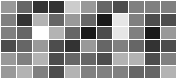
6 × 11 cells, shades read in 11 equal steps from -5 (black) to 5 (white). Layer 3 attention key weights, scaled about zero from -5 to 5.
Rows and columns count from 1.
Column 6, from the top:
1 -1 -4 1 -1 0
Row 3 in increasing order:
-4 -4 -2 -1 -1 0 0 1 2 4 5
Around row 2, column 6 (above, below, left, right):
1 -4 1 -4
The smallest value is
-4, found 3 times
